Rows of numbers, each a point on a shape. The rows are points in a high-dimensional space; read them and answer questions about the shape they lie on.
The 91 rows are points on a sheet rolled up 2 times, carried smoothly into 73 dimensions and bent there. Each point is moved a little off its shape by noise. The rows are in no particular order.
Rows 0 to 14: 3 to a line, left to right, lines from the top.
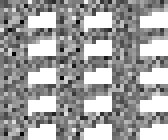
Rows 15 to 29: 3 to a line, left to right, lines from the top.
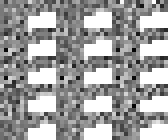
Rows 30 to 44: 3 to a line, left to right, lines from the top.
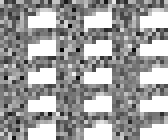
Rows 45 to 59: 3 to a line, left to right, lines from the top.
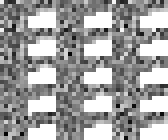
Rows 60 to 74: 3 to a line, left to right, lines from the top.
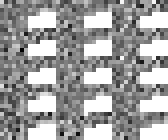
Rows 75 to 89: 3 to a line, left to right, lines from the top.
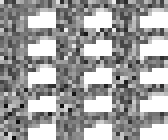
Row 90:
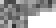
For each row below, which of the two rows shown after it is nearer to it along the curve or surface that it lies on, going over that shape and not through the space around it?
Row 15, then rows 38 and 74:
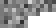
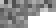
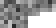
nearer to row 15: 74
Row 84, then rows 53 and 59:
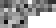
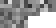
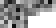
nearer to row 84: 59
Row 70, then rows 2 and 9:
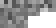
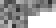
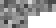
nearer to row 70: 2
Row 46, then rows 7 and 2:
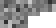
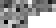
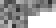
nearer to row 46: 2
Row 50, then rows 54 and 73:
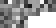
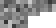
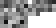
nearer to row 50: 73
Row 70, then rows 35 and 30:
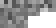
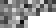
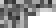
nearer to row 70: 30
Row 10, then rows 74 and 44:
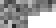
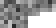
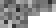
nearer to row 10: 74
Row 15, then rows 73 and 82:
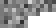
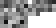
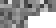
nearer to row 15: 82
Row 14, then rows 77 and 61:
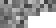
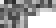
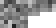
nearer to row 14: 61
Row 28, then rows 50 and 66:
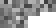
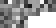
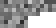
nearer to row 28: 66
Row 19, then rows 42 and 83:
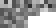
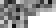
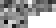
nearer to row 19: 42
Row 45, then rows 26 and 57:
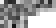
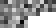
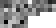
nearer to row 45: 57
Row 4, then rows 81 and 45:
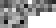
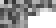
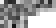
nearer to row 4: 45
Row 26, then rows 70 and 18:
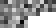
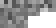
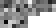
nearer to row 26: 18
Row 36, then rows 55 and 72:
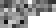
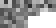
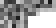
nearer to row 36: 72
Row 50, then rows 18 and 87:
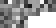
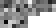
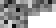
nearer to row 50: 18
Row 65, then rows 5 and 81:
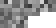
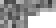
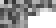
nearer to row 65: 81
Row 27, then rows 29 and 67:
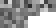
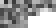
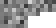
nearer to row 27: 29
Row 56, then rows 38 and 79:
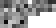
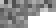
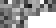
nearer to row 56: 79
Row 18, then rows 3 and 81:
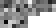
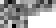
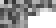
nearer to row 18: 3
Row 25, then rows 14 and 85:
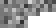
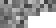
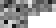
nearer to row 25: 14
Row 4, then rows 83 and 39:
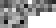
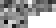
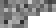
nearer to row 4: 83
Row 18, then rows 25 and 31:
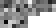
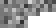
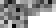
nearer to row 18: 31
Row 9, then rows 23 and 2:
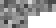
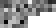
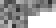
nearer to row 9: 2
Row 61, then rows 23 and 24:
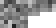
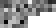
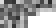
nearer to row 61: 24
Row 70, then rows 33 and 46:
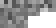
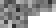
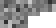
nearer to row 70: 33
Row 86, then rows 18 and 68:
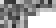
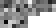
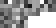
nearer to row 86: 18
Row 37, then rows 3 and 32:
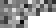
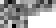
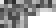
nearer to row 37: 3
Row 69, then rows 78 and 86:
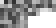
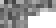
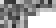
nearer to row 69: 86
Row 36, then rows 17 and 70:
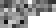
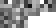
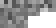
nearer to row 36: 17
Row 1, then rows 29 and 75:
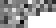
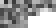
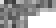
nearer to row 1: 29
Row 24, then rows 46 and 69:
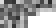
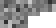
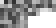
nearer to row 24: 69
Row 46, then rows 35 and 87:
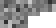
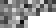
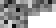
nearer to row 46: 87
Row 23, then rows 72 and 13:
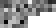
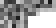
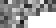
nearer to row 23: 13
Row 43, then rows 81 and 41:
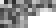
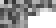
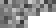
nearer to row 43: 81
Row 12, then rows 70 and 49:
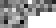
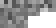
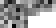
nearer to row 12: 49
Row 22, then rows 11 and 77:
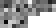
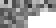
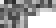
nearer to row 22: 77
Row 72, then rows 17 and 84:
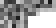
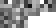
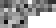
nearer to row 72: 84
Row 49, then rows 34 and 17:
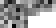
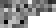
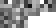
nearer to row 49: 34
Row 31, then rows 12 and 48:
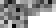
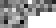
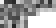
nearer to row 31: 48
